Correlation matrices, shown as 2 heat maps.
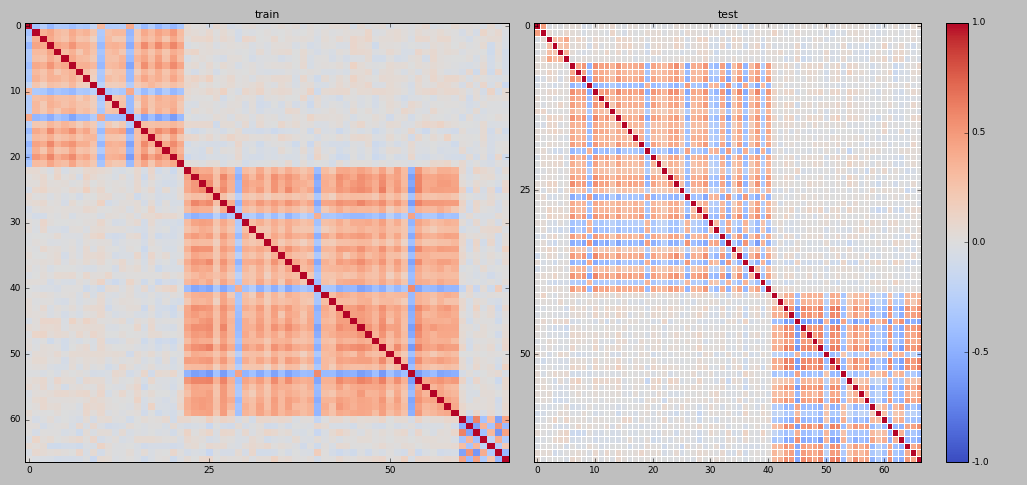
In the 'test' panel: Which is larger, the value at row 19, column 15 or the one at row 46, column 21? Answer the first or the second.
the second
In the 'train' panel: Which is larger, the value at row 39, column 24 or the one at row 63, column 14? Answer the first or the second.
the first
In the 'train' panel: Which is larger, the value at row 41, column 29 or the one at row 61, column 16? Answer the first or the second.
the second
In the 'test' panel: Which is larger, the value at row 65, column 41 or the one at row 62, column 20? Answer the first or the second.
the first
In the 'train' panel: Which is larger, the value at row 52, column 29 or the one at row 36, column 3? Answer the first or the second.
the second
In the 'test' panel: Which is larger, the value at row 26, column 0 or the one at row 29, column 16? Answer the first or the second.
the second
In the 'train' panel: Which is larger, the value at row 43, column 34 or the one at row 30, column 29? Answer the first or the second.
the first
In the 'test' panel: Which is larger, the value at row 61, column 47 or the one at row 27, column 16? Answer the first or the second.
the first
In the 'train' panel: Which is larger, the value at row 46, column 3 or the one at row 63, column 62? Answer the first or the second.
the first
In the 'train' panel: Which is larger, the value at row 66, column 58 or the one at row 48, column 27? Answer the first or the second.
the second
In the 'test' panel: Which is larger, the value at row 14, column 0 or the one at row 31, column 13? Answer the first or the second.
the first
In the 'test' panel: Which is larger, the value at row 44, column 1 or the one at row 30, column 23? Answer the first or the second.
the first
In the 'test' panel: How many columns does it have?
67
